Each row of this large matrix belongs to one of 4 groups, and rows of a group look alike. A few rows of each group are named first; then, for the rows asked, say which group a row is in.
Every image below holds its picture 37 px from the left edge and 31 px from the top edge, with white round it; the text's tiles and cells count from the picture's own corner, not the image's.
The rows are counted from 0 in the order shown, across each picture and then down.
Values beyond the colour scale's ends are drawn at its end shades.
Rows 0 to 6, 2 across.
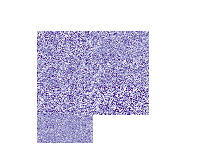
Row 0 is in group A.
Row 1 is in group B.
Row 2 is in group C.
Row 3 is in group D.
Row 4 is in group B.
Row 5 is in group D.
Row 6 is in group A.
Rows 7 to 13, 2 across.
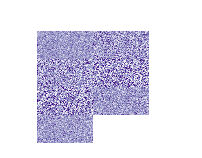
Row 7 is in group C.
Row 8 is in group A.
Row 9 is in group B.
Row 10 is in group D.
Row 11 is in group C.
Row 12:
A
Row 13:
B
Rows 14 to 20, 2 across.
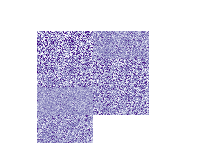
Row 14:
A
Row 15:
A
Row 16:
A
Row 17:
A
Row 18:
D
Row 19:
A
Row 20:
C
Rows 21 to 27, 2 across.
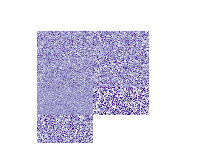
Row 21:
B
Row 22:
A
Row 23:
D
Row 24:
B
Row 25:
D
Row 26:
D
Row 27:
A
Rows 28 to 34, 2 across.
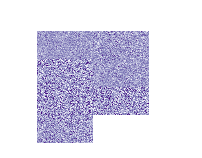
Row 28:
A
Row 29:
B
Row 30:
B
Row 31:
D
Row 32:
A
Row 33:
A
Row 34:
B
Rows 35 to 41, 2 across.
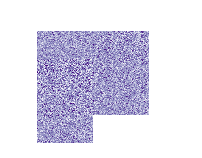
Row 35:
B
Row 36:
C
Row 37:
A
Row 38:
C
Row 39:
B
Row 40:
C
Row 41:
D
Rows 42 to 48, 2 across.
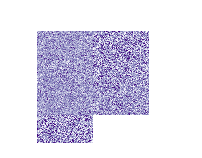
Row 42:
B
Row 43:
D
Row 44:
D
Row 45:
B
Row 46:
A
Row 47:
D
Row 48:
C
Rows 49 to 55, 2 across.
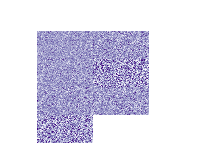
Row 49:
A
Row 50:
C
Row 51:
D
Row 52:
A
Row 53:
C
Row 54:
D
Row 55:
C
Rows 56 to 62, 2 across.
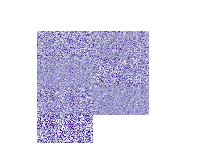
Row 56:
B
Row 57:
D
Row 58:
A
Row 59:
D
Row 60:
A
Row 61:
C
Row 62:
A
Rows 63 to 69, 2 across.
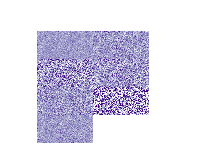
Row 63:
C
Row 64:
D
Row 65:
D
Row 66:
D
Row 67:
A
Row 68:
B
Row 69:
D
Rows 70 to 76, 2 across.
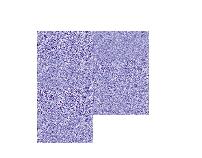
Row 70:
C
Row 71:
C
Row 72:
C
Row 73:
A
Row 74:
A
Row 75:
B
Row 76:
C
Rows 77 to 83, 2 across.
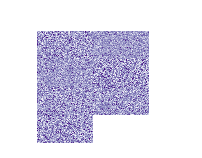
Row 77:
B
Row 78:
B
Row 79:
A
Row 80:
C
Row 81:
B
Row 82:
D
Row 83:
D
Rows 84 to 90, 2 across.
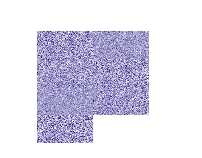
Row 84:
A
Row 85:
D
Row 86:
D
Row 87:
A
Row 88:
B
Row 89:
C
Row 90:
B
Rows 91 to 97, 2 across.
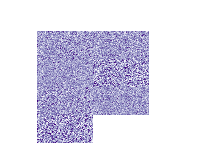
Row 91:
D
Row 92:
B
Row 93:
B
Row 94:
B
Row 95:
C
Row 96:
A
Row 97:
C
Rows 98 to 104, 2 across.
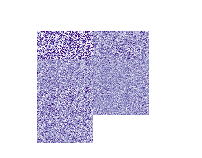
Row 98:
A
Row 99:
D
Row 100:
C
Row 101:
B
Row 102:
C
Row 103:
A
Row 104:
B
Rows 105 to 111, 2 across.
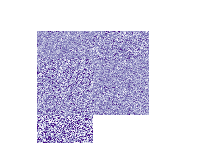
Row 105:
D
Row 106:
D
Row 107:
C
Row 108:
D
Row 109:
B
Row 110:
D
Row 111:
B
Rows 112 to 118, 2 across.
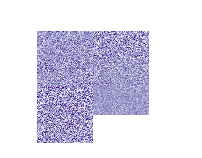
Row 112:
D
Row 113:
B
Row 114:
A
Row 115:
B
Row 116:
D
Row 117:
A
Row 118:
B
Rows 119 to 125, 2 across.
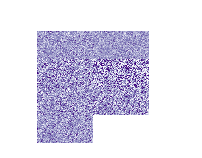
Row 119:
D
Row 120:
D
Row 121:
C
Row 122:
A
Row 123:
D
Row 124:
C
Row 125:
C
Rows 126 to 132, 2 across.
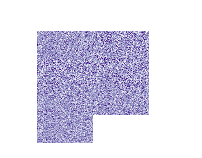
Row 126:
C
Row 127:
A
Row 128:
B
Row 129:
D
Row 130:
B
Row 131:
C
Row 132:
B
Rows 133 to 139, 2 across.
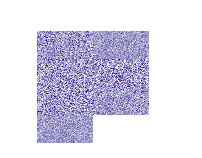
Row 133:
A
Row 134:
C
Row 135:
D
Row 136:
D
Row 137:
B
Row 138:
C
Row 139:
D
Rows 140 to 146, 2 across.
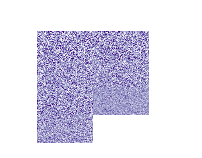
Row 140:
D
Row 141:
D
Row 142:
B
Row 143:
D
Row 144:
C
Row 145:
B
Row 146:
B
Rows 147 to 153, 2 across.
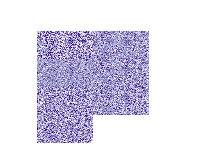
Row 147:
A
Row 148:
A
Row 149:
C
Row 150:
A
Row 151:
B
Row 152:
A
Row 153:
C
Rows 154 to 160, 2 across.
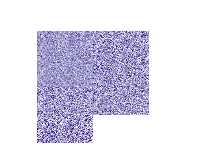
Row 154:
A
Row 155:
C
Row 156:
B
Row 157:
A
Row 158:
B
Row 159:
B
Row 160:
C
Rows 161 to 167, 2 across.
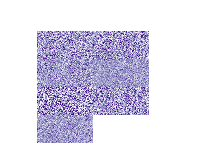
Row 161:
B
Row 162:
C
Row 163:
A
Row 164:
D
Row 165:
D
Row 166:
A
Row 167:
C
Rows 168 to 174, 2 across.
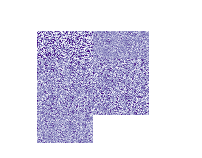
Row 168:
B
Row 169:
A
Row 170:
A
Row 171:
C
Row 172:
C
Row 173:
A
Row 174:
A
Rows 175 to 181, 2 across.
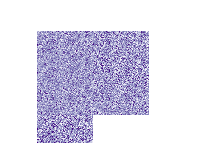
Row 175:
C
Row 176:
A
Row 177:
C
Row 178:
A
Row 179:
A
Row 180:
A
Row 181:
C
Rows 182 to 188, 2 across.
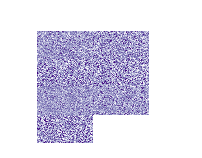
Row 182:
D
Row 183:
B
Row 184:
C
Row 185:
B
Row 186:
A
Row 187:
C
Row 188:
A
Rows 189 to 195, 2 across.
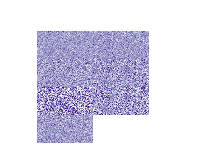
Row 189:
D
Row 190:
C
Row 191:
B
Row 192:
A
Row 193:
D
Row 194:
A
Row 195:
B
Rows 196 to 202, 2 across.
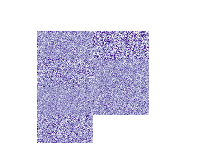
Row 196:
D
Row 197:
A
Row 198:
D
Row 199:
D
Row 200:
C
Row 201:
C
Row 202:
C
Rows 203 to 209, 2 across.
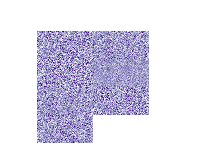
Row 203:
D
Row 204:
C
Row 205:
B
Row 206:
A
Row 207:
C
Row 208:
A
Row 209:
D
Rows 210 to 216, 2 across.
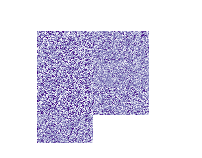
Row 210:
D
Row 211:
C
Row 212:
C
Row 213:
D
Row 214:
C
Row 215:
B
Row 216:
C
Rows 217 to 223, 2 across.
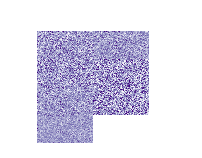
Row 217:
D
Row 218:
D
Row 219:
A
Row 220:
D
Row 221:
D
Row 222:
C
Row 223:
D
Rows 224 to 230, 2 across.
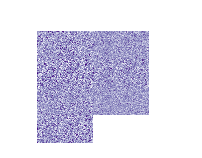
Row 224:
D
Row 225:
A
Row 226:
C
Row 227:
C
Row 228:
A
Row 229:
B
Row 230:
C
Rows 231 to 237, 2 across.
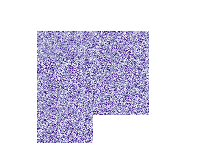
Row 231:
D
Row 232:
D
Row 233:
A
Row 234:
A
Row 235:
C
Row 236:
B
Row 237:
C
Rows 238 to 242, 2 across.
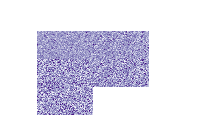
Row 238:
C
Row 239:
C
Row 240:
B
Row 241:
C
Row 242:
D
